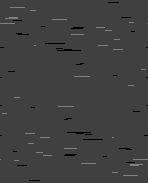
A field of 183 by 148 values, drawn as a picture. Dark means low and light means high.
Slope: none. Grain: streaks across. Symmetry: a half turn. Histogram: heavy tails on both sides.
